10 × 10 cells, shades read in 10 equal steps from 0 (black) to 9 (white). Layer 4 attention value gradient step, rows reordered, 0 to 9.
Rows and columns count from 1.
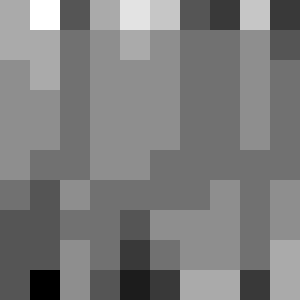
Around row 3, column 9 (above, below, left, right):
5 5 4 4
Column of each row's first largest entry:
2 1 2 1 1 1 3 6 10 7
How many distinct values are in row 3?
3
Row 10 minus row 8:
0 -3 1 -1 -2 -3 1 1 -2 1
